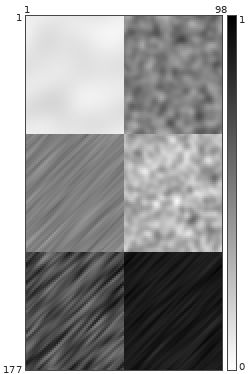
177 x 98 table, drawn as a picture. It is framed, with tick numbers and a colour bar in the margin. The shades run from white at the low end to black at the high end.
The table splits into 3 rows of 2 panels. Panel 1,1: very low, smooth, faint in contrast. Panel 1,2: middling, blotchy. Panel 2,1: middling, slanting up to the right, faint in contrast. Panel 2,2: low, blotchy. Panel 3,1: high, slanting up to the right. Panel 3,2: very high, slanting up to the right, faint in contrast.
